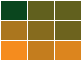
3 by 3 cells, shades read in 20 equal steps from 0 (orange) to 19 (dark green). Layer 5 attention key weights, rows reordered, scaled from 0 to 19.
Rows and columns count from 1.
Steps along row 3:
up down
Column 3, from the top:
12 11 2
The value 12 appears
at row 1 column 2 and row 1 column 3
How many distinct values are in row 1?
2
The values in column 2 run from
4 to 12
